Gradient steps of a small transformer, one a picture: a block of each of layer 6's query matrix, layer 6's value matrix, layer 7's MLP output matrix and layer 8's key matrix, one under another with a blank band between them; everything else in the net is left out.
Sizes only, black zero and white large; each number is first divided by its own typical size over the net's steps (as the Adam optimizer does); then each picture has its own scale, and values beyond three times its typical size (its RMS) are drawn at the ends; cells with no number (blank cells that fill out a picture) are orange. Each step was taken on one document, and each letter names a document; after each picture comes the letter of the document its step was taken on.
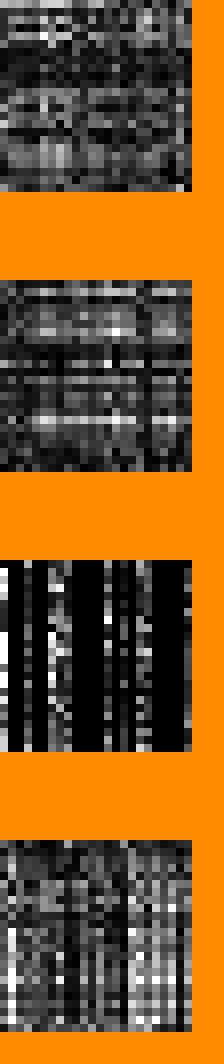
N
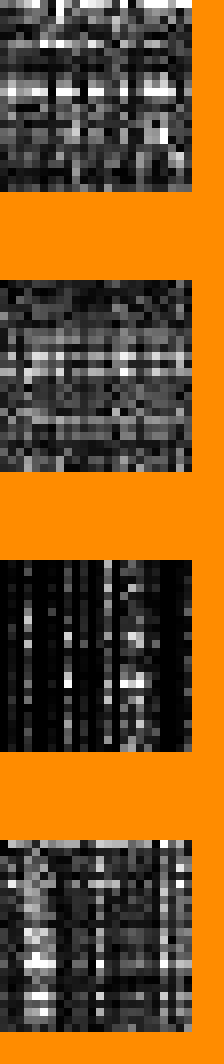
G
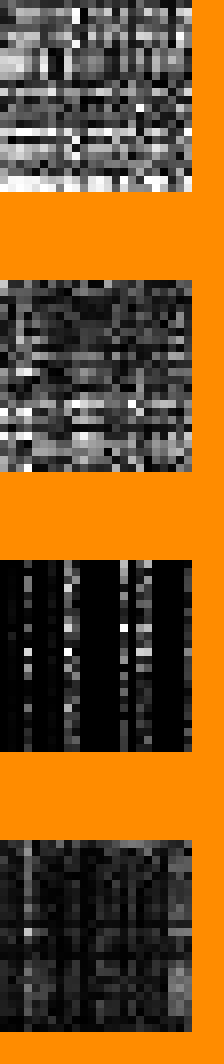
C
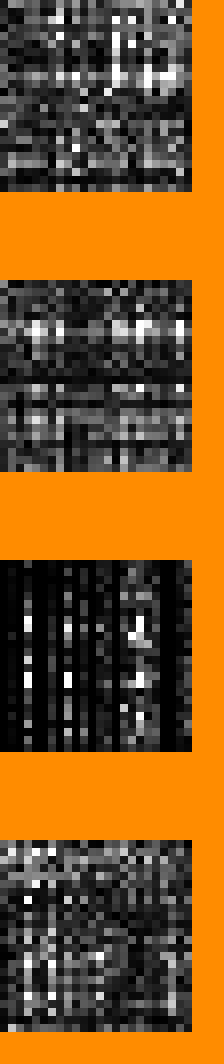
G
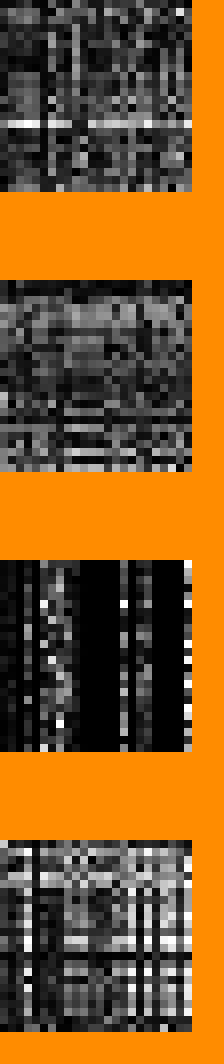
C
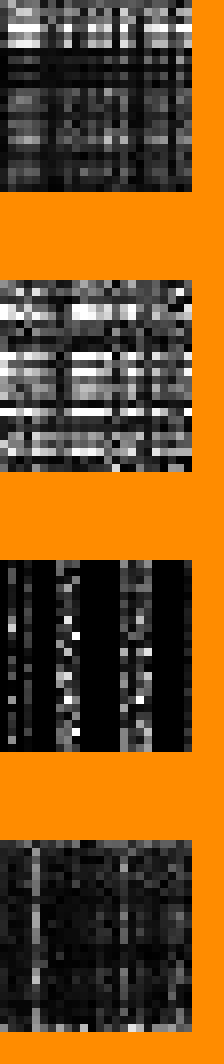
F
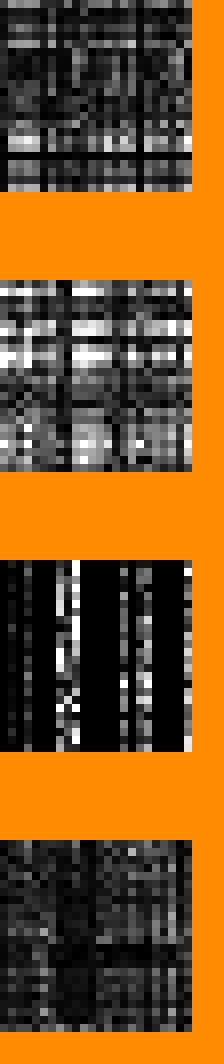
F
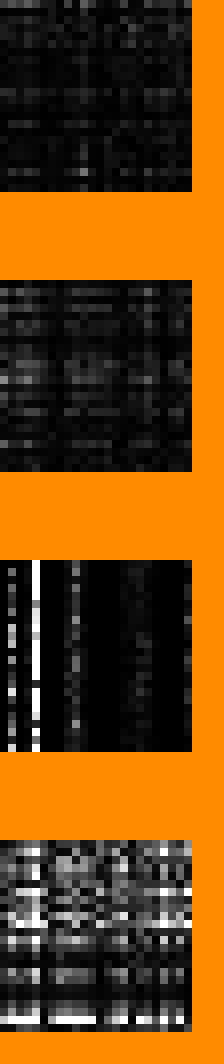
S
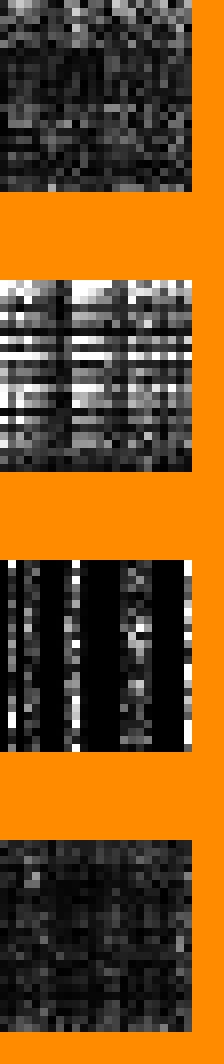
F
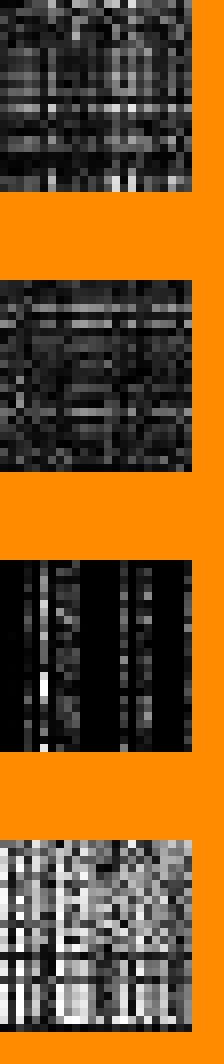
C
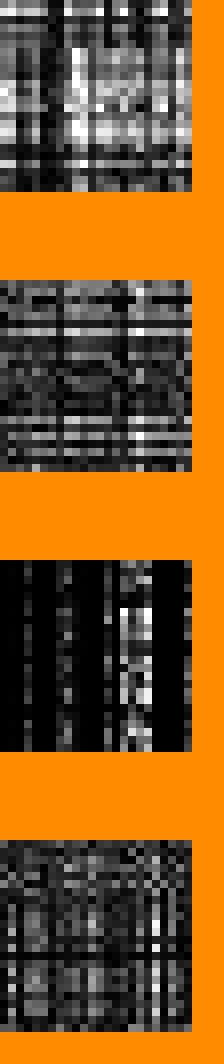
F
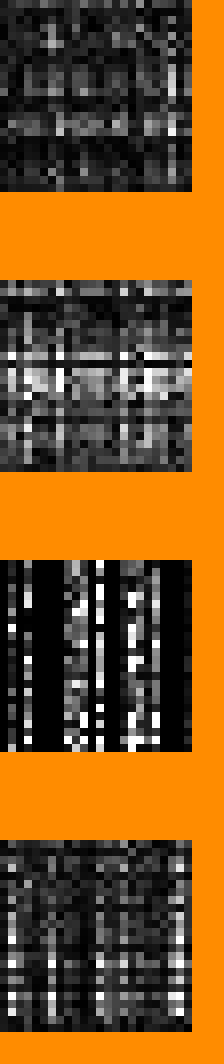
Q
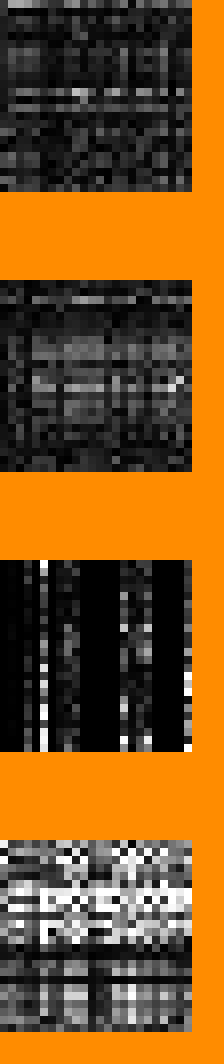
F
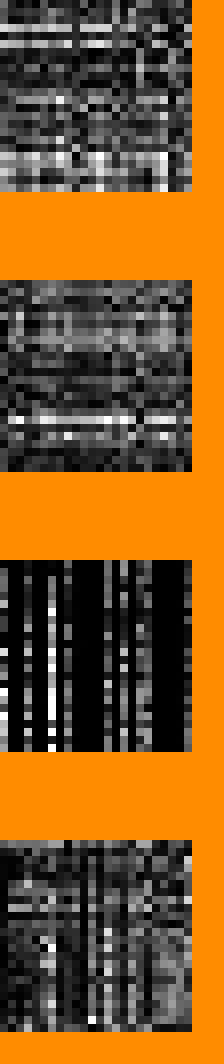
N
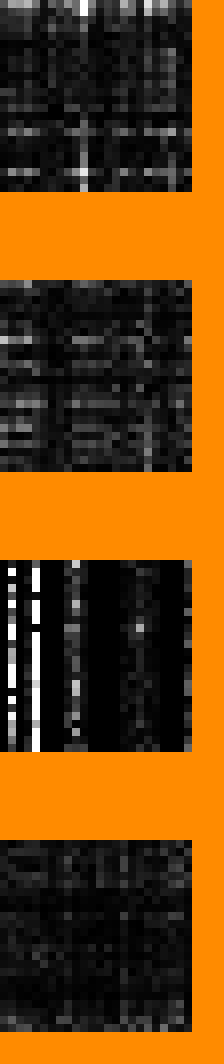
S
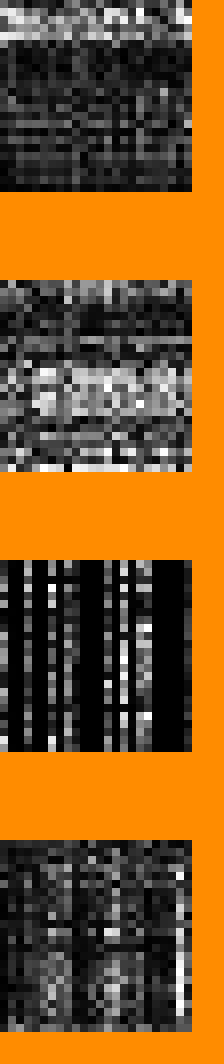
N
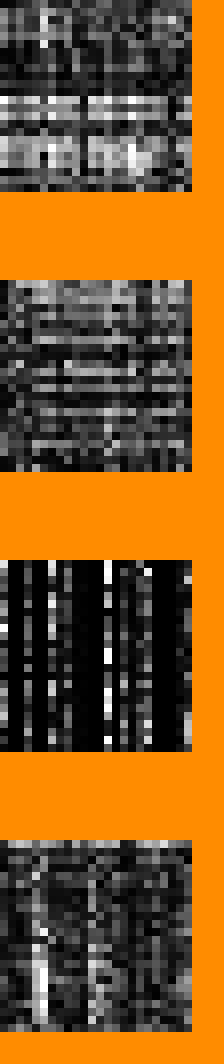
N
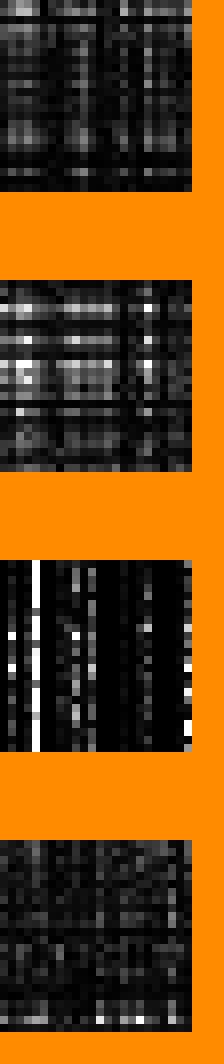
S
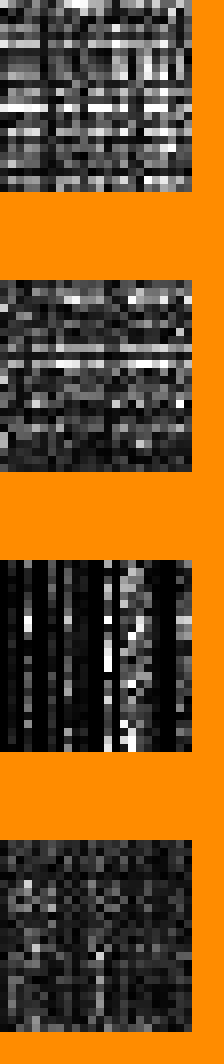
G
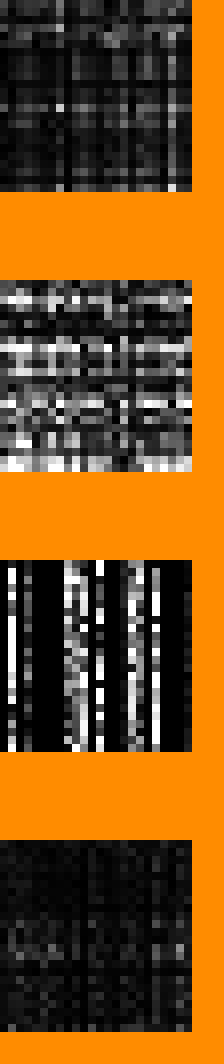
Q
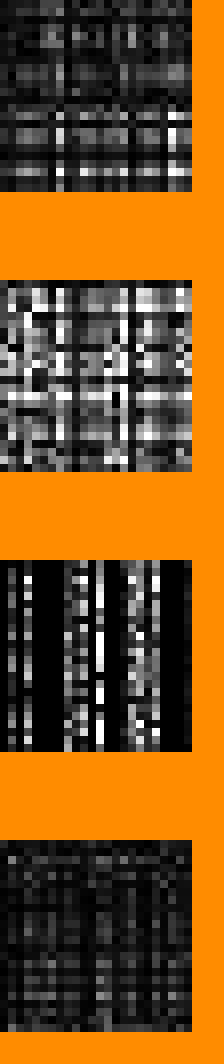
Q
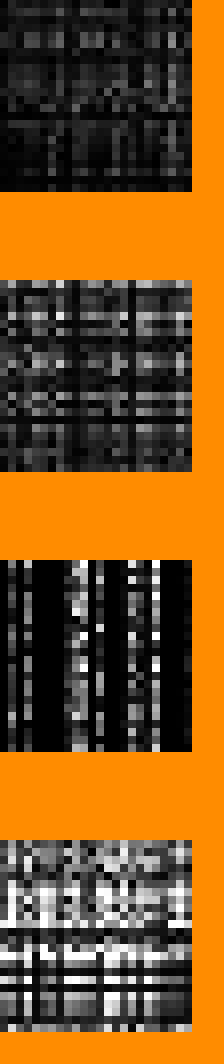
Q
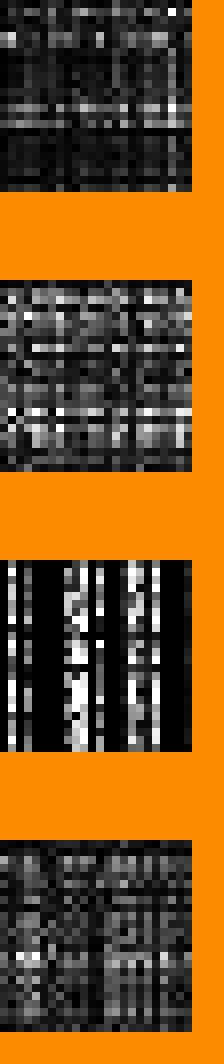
Q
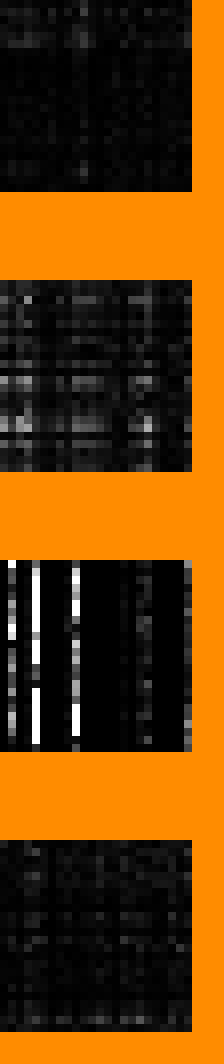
S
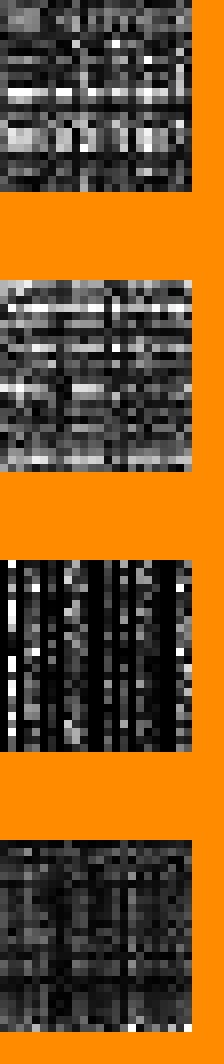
C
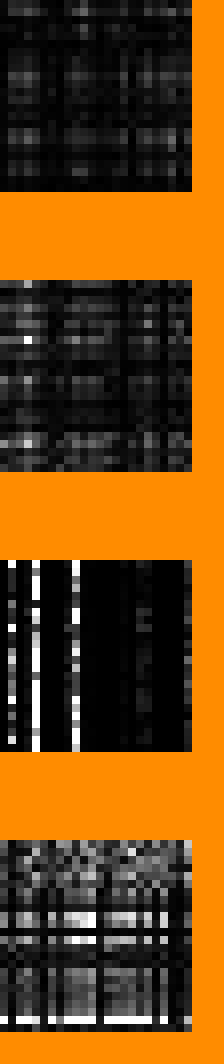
S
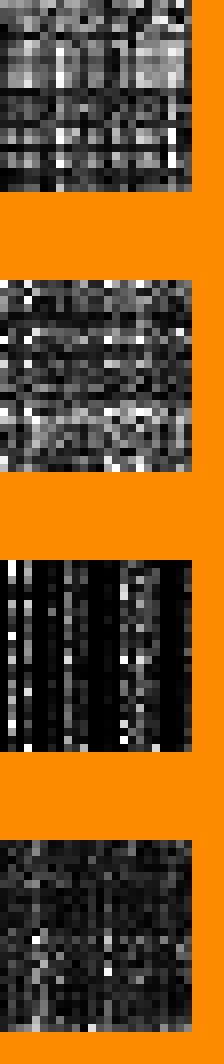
G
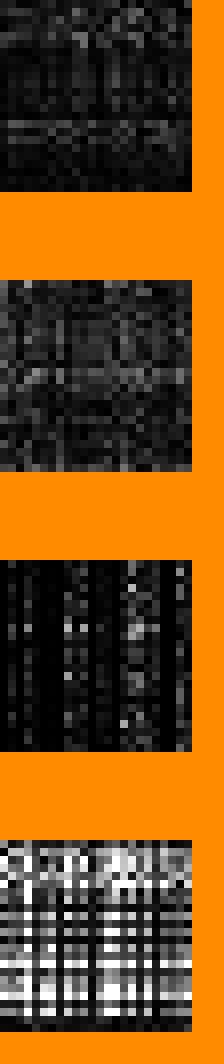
G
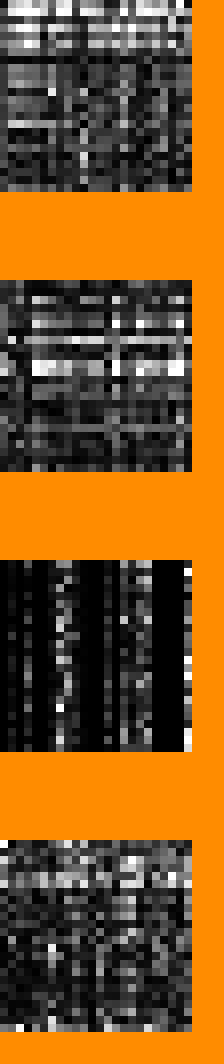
F
